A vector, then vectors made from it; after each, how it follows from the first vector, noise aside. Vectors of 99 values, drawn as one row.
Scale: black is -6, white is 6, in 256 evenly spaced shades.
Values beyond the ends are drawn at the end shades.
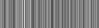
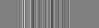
partly zeroed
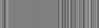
partly zeroed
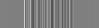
partly zeroed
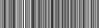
scaled up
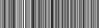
scaled up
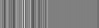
partly zeroed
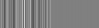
partly zeroed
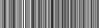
scaled up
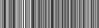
scaled up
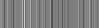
partly zeroed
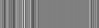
partly zeroed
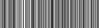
scaled up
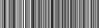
scaled up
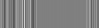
partly zeroed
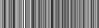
scaled up
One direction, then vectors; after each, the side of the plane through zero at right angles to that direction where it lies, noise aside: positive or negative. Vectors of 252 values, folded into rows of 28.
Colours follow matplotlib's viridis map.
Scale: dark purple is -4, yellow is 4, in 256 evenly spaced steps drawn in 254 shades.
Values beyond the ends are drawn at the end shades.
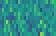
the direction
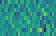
negative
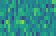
positive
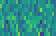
negative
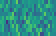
negative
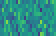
positive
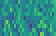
positive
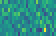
positive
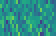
negative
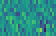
negative
